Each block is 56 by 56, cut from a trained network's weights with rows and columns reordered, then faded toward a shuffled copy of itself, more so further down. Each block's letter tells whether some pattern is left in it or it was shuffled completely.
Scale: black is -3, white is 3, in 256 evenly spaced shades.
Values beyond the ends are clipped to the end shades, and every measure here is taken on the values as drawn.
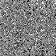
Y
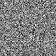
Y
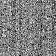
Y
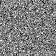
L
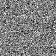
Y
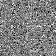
Y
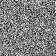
L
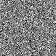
L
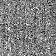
Y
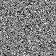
Y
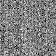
Y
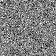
L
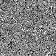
L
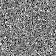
L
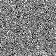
L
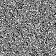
L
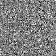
Y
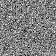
L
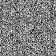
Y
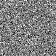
L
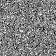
L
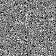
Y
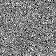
L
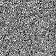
Y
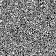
L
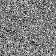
Y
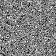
L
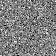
L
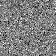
L
